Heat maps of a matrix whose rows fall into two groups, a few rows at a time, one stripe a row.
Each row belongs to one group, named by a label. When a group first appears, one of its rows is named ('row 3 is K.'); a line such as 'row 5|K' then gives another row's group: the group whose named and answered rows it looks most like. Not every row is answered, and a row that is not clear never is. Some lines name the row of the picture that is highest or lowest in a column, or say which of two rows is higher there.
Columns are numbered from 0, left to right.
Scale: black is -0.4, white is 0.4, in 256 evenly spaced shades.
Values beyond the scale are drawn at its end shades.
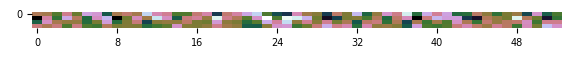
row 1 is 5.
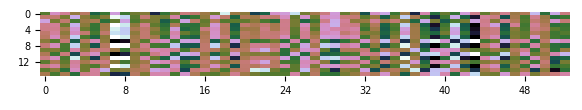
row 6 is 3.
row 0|5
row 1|3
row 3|3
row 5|3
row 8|3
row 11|3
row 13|3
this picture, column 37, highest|14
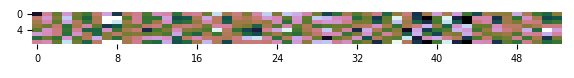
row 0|5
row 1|3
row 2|3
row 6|5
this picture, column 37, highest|6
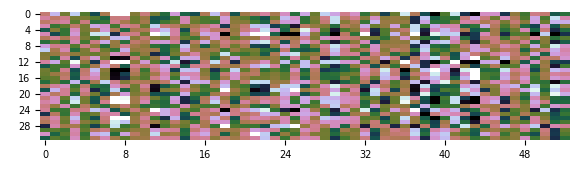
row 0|3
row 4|5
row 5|5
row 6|3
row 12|3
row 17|5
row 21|3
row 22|3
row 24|5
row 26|3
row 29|5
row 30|5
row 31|5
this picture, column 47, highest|18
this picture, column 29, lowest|5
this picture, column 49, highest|19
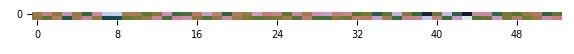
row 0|3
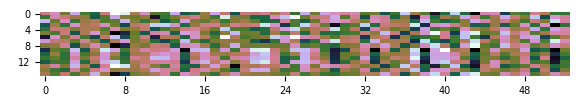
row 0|3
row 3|5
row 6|5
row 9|5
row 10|5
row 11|5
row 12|5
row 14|5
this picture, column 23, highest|6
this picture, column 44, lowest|6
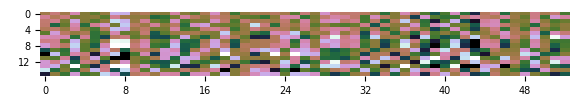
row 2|3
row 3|5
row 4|3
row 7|3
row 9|5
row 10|5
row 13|3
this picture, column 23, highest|10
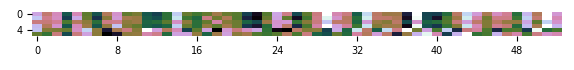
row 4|5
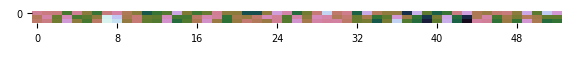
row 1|3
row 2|3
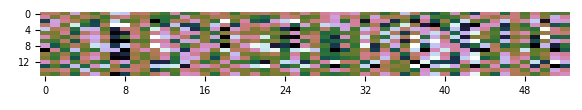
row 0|3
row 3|3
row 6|5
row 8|5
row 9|5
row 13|5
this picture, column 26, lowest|12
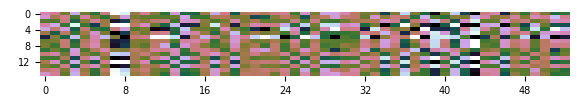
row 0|3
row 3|3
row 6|5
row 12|3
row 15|3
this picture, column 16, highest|6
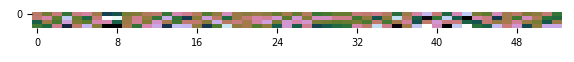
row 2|5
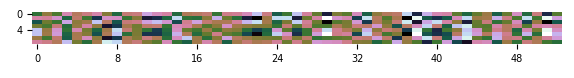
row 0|5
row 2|5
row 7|3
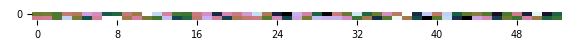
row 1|3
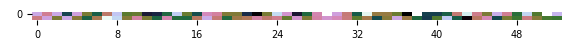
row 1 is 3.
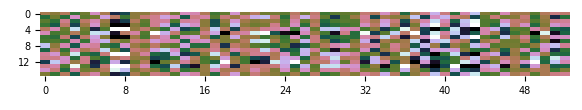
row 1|5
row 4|3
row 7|5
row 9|5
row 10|3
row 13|3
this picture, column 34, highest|6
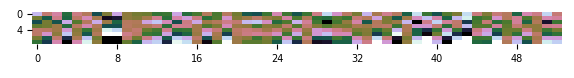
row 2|5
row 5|3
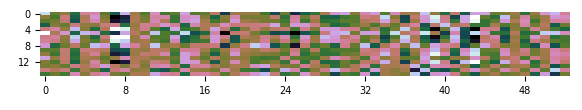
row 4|3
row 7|3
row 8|5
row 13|5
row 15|5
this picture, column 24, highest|14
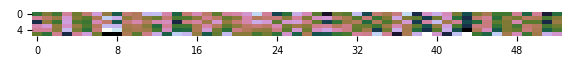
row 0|5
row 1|3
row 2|5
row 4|3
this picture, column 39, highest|5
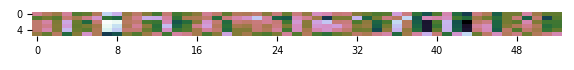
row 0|3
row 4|3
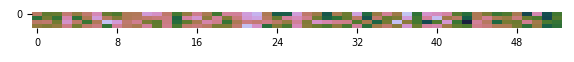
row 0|5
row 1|5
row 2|3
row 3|5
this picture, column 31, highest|2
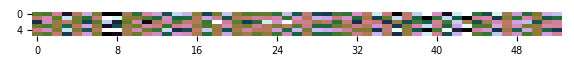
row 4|3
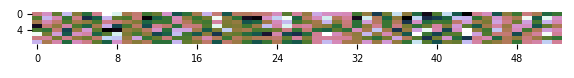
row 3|5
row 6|3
